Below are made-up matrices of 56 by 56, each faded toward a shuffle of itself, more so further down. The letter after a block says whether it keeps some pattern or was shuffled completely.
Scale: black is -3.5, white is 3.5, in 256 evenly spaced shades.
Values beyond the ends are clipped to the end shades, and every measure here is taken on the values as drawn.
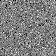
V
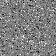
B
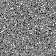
V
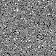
V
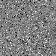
B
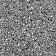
V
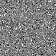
B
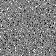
B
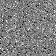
B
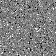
V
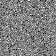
V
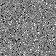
V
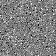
B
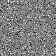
V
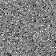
B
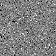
B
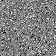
B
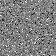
V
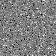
B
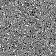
V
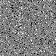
B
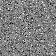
V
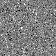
B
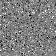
V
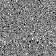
B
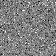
B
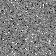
V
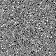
B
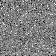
V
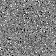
B
